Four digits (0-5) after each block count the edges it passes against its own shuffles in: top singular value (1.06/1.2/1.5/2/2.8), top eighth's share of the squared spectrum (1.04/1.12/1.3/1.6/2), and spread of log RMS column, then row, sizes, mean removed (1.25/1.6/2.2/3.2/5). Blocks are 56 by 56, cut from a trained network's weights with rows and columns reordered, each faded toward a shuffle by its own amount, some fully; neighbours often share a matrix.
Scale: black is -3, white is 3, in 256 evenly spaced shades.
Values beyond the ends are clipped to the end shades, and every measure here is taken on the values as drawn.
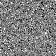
0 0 0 0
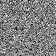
0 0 0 0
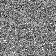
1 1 0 0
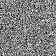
0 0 0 0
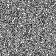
0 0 0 0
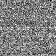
2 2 0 0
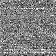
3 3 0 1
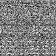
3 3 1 2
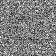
1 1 0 0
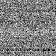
3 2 0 1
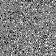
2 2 0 1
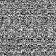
3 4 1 2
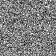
1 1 0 0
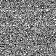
1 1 0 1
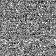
1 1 0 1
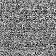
2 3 0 1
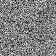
1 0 0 0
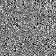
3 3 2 2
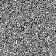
2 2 0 1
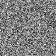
2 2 0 1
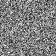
1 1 0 0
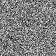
1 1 0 0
